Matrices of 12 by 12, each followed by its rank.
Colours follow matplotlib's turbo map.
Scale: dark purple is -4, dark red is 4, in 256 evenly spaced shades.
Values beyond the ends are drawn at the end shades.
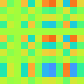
one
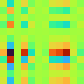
one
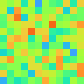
full rank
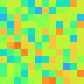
full rank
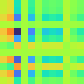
one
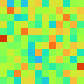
full rank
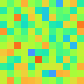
full rank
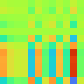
one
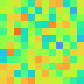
full rank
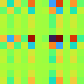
one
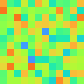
full rank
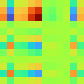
one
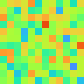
full rank
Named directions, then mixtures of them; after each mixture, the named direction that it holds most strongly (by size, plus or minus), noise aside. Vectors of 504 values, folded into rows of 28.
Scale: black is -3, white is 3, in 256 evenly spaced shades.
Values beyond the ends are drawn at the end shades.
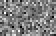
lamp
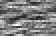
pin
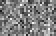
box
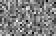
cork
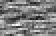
pin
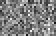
box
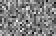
cork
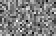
cork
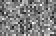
box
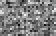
box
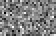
lamp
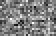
box
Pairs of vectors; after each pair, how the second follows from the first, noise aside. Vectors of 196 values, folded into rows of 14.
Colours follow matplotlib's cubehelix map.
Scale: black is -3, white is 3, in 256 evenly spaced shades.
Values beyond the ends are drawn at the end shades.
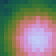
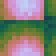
wrapped around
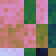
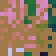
partly zeroed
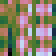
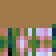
partly zeroed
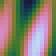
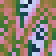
sign-scrambled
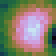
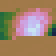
partly zeroed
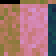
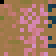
partly zeroed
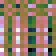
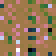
partly zeroed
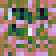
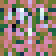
sign-scrambled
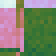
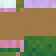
partly zeroed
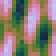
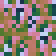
sign-scrambled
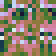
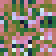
wrapped around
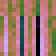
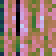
wrapped around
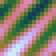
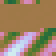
partly zeroed
